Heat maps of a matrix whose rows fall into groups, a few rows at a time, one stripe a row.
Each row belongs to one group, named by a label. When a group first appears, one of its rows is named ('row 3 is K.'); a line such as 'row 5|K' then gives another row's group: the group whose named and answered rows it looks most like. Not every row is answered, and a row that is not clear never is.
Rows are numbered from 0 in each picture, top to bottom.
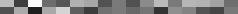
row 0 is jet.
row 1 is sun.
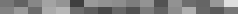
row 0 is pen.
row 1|sun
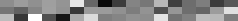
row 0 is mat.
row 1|pen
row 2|jet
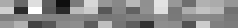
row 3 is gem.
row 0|jet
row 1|jet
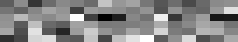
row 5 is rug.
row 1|pen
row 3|jet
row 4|jet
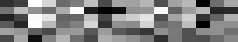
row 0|rug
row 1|mat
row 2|rug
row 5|sun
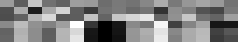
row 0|jet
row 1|sun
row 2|rug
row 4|mat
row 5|mat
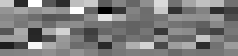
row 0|jet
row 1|mat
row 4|sun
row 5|gem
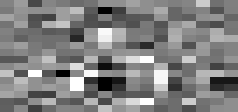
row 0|gem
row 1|mat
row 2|gem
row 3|sun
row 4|pen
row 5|pen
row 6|gem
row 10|jet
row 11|mat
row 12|mat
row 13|gem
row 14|rug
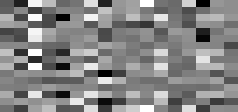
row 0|rug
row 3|gem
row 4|rug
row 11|pen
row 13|jet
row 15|rug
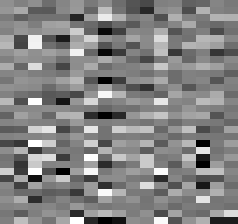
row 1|gem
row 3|sun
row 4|mat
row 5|jet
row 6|jet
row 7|mat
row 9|jet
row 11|mat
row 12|gem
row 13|pen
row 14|jet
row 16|mat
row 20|rug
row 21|gem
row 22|rug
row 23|rug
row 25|sun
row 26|rug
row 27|pen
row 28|gem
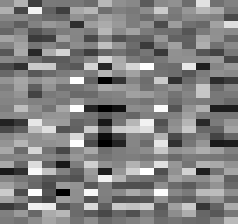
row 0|gem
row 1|jet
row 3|pen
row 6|gem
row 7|sun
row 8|pen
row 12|gem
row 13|gem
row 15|mat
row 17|rug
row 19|mat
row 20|mat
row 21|jet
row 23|jet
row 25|pen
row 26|gem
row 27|jet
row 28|gem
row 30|sun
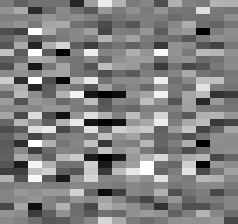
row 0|pen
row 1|gem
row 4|rug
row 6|sun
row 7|jet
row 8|rug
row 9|sun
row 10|sun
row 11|jet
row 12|gem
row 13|mat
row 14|rug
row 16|jet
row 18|rug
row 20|rug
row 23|rug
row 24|rug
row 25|jet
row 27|mat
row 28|gem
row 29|sun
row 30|gem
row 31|pen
